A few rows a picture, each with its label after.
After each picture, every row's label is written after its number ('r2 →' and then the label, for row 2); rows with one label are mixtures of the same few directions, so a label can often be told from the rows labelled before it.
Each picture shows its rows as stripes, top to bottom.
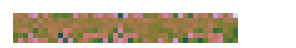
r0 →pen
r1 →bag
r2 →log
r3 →pen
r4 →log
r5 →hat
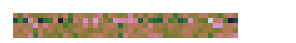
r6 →hat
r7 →log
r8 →pen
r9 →bag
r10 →log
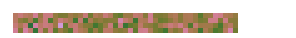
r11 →pen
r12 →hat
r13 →log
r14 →bag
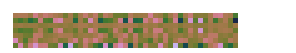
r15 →pen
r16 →pen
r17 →log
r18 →pen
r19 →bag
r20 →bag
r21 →hat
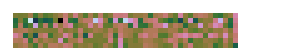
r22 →pen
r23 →log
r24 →bag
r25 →log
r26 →hat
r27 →log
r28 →pen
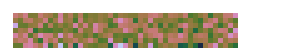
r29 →log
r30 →hat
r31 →bag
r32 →log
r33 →log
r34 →bag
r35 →hat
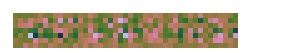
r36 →pen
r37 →hat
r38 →bag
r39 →pen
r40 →log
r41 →pen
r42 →hat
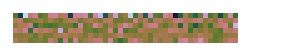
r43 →hat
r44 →hat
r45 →log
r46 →log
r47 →pen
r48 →hat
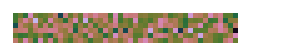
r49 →log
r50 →hat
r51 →bag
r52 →pen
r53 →pen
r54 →bag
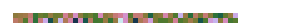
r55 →pen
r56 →hat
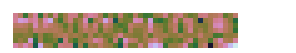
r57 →bag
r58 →pen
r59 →pen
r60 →pen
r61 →pen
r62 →log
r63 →log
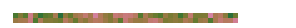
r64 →log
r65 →log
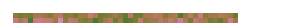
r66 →pen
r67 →log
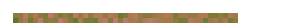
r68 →hat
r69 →bag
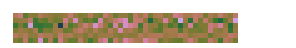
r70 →hat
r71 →pen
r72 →log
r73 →log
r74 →log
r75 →bag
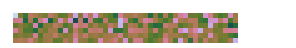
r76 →bag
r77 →hat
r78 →log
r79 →hat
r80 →log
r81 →pen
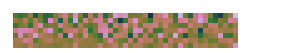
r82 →pen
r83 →hat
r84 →bag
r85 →pen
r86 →hat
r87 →bag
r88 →pen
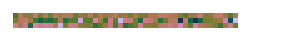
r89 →bag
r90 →log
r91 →log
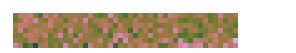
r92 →bag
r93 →hat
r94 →pen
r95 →hat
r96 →hat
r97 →pen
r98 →hat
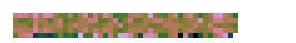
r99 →pen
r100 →pen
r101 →log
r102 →pen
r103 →log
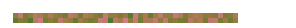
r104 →hat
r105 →bag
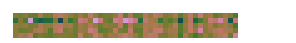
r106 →pen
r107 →log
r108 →pen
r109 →pen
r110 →log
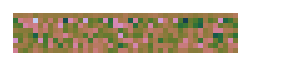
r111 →log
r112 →hat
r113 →hat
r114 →pen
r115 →pen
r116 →bag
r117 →hat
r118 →bag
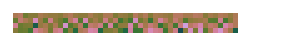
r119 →hat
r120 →hat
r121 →hat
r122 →pen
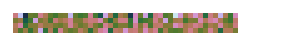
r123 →hat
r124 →bag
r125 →hat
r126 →bag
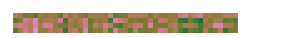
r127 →hat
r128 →hat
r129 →pen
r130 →hat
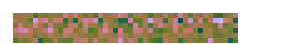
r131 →pen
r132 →pen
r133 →hat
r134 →pen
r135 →pen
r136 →log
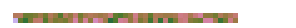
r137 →hat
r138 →bag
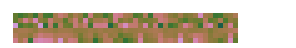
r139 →pen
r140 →hat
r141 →bag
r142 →log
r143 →log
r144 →log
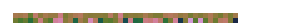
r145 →log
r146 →pen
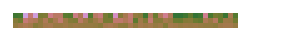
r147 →hat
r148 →hat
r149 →bag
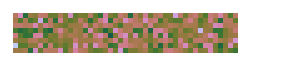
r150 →hat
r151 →bag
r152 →pen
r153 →pen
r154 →bag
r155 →pen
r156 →bag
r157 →log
